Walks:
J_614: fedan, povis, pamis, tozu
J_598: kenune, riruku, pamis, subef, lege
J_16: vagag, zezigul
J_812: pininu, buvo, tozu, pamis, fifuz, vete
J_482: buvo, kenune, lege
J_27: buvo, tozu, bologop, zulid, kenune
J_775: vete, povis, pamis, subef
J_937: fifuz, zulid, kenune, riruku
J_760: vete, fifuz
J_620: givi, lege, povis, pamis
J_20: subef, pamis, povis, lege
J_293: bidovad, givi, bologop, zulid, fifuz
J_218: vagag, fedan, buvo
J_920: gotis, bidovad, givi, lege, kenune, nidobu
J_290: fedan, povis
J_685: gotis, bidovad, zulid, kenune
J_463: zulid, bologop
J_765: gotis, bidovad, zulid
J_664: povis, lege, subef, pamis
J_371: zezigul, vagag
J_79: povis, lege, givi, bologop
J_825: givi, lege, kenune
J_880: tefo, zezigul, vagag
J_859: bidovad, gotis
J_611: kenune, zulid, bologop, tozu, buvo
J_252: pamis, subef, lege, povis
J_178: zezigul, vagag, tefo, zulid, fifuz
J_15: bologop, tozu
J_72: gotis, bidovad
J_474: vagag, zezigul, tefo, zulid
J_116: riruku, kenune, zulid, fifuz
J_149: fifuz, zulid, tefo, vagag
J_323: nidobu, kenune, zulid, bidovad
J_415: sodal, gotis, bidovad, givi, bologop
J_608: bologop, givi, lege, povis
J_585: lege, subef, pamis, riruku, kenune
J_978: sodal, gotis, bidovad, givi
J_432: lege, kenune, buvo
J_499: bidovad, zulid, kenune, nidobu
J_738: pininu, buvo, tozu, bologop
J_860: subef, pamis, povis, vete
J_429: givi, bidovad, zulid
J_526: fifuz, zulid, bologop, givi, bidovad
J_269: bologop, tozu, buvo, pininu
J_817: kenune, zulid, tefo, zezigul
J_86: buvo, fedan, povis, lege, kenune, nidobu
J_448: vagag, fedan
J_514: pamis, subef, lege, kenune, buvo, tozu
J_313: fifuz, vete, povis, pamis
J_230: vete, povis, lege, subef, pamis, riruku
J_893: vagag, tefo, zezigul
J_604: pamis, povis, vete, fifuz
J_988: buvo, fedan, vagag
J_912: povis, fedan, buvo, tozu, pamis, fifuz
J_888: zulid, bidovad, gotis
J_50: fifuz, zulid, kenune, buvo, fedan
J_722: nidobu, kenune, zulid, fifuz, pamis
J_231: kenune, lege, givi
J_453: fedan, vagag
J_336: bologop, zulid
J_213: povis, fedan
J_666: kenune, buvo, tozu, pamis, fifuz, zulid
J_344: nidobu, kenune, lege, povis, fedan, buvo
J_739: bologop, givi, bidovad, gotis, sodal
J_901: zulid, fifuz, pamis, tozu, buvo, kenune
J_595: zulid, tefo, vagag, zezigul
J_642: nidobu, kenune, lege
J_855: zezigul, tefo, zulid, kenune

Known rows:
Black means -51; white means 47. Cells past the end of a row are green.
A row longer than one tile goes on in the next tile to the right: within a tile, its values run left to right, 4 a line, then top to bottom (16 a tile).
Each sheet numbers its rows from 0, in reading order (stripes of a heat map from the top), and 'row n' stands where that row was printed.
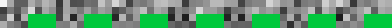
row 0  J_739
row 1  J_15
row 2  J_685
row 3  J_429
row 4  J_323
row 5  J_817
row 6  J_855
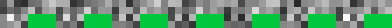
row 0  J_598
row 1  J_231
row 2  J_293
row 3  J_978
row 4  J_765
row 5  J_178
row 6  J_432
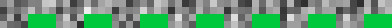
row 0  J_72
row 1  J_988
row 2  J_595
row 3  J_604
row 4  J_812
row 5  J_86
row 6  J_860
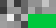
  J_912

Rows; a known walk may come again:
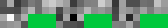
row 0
J_664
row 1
J_526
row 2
J_15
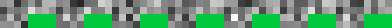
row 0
J_880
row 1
J_608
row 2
J_293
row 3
J_72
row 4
J_482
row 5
J_213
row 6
J_812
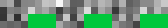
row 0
J_765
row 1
J_739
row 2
J_888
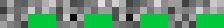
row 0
J_859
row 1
J_738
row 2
J_415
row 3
J_595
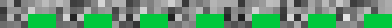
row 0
J_666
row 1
J_79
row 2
J_978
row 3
J_855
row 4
J_429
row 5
J_611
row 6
J_825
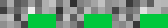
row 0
J_448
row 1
J_116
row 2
J_371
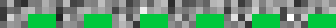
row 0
J_920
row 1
J_499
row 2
J_453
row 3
J_614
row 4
J_218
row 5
J_432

